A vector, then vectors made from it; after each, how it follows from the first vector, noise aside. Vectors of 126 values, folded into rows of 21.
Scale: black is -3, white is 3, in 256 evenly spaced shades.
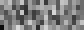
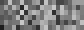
sign-scrambled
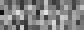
wrapped around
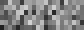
sign-scrambled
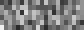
negated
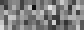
wrapped around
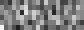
negated
